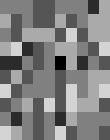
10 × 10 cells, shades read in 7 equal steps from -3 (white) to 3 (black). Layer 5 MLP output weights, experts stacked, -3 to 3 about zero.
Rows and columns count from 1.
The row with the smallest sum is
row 7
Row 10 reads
-2 -1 0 1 0 -2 1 0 0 1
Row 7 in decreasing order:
1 1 0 0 0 0 -1 -2 -2 -2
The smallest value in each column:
-2 -2 -1 -1 -2 -2 -2 -1 -1 -2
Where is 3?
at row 5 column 6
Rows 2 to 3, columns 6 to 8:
-1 1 0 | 1 -2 1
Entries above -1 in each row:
9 6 4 5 9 7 6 5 9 7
